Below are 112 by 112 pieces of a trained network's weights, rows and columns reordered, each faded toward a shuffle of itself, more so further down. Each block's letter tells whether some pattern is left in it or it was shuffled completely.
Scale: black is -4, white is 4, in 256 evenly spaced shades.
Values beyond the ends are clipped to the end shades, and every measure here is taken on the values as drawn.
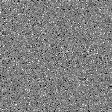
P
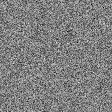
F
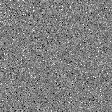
P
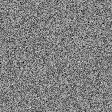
F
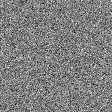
P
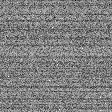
P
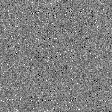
P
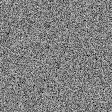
F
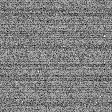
P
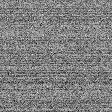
P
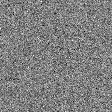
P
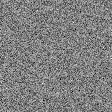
F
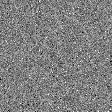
P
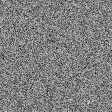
F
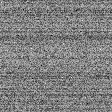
P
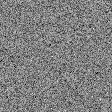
F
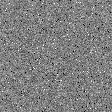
F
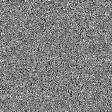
P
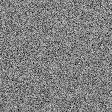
F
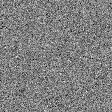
F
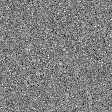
F
